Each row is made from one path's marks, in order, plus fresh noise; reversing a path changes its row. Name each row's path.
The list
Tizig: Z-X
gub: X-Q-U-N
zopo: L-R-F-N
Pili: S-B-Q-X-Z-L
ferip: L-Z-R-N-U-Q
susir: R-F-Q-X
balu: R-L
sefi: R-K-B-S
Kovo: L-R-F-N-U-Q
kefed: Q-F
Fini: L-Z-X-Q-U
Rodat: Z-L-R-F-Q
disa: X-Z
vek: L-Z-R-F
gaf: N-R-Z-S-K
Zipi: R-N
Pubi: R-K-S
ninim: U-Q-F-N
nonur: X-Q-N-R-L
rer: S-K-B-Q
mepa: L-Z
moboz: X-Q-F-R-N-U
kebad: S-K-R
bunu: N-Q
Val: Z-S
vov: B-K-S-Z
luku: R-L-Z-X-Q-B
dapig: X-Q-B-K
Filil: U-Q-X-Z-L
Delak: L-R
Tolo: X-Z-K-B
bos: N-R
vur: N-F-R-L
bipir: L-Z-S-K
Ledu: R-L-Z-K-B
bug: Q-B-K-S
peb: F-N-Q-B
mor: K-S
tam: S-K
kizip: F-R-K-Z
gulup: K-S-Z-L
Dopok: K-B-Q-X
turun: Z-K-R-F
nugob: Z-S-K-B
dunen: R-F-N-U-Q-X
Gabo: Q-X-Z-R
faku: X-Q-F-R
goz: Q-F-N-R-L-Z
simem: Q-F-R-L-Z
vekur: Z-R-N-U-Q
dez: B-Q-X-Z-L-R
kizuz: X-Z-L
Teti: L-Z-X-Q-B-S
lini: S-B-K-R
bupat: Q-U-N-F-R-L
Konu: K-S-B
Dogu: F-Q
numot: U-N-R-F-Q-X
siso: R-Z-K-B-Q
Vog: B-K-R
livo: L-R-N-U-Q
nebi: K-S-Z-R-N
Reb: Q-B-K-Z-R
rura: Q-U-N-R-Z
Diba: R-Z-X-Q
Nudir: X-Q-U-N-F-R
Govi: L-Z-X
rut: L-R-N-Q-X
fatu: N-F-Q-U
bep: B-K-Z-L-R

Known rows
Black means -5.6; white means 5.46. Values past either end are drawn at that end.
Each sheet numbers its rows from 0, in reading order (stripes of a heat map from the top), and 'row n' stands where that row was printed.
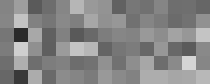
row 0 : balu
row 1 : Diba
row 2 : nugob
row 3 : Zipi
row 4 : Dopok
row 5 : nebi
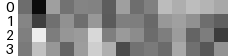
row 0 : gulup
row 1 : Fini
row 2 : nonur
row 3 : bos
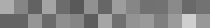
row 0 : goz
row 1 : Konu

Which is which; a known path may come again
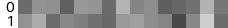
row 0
lini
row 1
bug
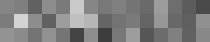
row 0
livo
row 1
Zipi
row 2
peb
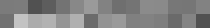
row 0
Ledu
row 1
gub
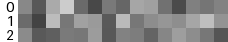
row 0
ninim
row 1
tam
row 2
Teti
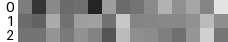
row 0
turun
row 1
kebad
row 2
rer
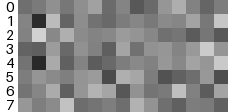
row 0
kizuz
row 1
Val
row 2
moboz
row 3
Konu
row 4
nugob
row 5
Pili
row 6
gaf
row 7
bupat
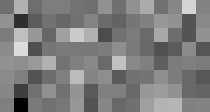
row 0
Dopok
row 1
vek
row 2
bos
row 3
dez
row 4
rura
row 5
Delak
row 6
Fini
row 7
bipir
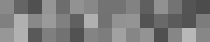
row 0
Kovo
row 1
dunen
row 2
Reb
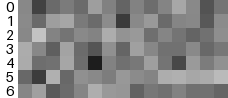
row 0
ferip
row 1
fatu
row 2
Diba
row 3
goz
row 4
Dogu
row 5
nebi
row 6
balu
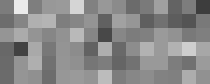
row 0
nonur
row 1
numot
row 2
bunu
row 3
mor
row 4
disa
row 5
Pubi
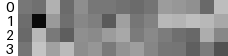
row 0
Tizig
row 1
gulup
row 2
sefi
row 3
Nudir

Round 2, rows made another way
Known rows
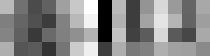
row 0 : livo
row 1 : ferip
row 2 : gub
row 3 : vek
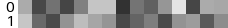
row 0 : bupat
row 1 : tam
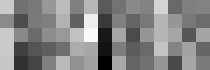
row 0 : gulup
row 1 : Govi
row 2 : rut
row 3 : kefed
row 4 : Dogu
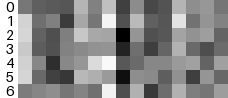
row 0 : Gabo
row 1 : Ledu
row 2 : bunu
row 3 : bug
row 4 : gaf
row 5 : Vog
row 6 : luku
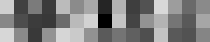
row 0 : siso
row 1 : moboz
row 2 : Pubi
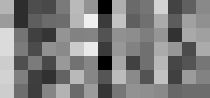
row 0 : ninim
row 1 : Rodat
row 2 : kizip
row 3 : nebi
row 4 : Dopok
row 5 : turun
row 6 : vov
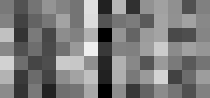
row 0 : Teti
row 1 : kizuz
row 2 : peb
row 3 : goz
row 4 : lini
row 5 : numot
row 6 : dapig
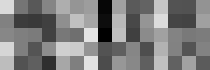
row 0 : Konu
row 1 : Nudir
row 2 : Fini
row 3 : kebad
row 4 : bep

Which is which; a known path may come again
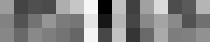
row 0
Kovo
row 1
Teti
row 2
luku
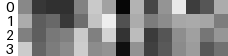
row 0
Nudir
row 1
vek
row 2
Diba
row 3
rer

